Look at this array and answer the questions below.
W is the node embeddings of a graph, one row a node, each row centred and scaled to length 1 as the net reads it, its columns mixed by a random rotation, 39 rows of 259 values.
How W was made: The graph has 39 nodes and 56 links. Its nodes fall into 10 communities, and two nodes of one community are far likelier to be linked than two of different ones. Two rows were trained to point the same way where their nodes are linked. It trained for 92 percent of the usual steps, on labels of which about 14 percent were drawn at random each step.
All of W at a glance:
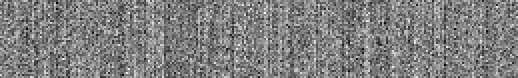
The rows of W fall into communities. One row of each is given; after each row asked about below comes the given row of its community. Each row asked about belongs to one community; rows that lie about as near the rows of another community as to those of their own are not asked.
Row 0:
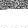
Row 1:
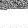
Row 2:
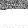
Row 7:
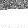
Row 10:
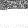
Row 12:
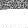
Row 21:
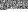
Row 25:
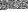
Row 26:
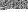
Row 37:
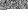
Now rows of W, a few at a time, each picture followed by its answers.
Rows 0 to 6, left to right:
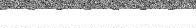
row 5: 2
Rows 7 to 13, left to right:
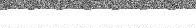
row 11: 25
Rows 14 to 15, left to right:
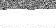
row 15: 7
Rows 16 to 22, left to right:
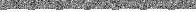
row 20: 21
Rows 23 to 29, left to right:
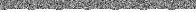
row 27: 0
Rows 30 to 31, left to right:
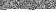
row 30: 1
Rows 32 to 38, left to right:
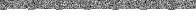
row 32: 10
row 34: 12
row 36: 26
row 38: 26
